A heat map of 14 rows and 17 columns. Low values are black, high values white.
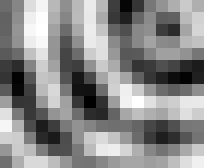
Neither half mirrors the other. No overall slope runs across the table. Rings spread out from the top right. The ninth with the highest average is the top left.
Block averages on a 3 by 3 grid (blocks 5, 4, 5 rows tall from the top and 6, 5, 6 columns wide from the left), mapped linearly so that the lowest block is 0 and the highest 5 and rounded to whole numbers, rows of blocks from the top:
5 4 3 / 0 1 0 / 2 3 3
